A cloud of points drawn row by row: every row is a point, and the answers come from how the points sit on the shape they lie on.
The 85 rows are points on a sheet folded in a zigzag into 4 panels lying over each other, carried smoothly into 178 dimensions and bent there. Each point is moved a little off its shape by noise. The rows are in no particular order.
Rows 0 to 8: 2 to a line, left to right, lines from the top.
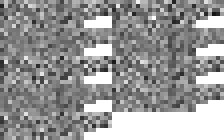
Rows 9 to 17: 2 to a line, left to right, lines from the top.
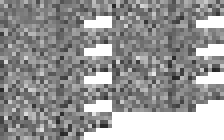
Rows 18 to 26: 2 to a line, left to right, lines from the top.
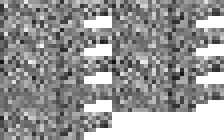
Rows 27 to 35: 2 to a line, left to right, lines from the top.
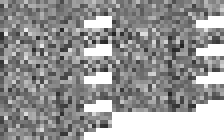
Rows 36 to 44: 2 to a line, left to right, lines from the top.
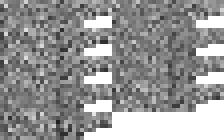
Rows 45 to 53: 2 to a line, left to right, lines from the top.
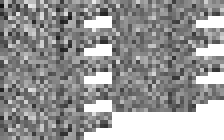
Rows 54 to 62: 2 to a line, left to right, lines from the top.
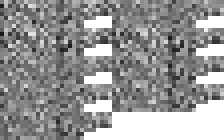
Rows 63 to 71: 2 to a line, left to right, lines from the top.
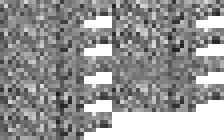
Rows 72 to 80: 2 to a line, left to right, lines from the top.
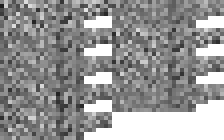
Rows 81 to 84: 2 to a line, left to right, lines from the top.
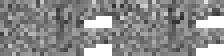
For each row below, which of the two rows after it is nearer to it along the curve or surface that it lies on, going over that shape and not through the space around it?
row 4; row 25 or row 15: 15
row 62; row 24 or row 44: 44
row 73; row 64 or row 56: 64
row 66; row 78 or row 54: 78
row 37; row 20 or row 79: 79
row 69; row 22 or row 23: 23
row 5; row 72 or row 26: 72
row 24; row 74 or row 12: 74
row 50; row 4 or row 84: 4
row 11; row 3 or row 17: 3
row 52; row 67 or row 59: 67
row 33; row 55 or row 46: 46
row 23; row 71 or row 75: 71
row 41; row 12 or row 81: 81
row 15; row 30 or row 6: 6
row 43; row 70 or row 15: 15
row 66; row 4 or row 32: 32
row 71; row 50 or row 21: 21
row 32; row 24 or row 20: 20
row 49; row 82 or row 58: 58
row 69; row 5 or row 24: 24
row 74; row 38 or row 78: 38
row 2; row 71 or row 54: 54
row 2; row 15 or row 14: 15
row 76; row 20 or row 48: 48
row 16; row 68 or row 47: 68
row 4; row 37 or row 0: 0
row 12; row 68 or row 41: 68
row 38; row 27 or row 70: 70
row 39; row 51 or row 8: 51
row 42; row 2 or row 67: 67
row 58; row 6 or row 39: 39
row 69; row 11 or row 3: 3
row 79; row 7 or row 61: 7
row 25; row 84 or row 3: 3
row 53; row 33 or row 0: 33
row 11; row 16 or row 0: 0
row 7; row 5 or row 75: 5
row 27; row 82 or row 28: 28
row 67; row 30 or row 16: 16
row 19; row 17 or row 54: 17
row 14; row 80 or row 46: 46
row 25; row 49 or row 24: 24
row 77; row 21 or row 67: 67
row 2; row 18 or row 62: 18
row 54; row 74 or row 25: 74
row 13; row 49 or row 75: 75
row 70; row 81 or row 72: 81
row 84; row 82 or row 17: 82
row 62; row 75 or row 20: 20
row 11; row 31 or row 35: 31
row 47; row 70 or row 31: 70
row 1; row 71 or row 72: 71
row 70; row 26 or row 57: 57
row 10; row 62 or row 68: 68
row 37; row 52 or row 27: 27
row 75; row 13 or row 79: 13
